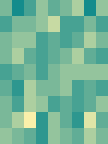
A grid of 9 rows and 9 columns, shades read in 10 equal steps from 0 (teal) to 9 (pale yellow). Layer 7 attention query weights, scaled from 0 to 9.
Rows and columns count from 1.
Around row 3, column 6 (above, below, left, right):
2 4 3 3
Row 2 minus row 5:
0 1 0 3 3 -3 -3 -1 -3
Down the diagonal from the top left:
4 4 5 2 4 5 2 8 4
